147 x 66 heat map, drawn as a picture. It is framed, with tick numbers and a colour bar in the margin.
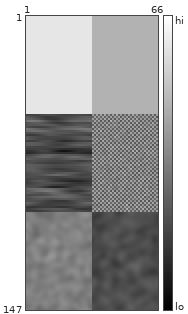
The table splits into 3 rows of 2 panels. Panel 1,1: very high, flat. Panel 1,2: high, flat. Panel 2,1: low, streaked across. Panel 2,2: middling, checkered, strong in contrast. Panel 3,1: middling, blotchy, faint in contrast. Panel 3,2: low, blotchy, faint in contrast.
